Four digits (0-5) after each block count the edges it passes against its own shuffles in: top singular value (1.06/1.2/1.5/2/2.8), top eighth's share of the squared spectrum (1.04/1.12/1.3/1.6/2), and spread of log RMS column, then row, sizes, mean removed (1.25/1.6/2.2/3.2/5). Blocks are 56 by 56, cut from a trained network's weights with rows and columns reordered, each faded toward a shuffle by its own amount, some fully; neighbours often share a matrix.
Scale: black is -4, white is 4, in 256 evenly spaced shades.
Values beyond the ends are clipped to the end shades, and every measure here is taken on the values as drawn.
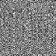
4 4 2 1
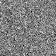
0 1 0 0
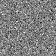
0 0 0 0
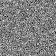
1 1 0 0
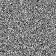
0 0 0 0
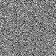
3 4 1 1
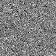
1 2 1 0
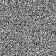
1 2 0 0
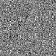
3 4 2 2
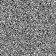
1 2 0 0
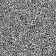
1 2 0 0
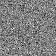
0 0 0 0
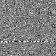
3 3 0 1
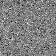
0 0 0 0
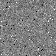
0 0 0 0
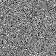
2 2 0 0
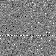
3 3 0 1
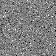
0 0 0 0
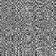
4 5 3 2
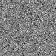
1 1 0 0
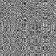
4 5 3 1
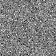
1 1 0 0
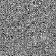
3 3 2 1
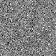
2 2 0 0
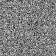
2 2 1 0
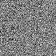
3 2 0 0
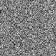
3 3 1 1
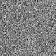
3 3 1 0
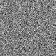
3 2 1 0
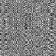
4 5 3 2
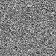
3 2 0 0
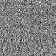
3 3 1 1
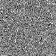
2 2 0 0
